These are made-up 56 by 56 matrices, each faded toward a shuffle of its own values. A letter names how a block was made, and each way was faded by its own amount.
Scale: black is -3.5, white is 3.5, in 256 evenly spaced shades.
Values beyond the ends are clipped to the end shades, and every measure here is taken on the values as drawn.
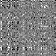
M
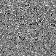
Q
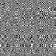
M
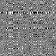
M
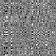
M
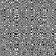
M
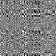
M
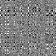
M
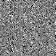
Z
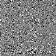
Z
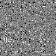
Z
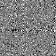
Z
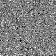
Q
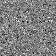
Q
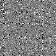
Z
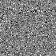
Q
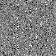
Z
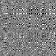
M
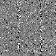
Z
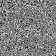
Q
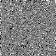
Z
